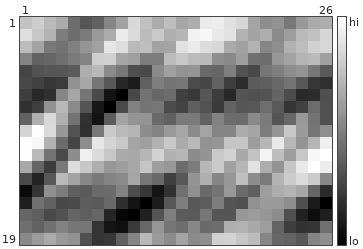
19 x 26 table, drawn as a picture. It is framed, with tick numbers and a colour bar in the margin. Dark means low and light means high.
Stripes: horizontal, repeating 2 times. Odd rows or columns: none. Roughest part: middle left. Average level on the scale: 50%.
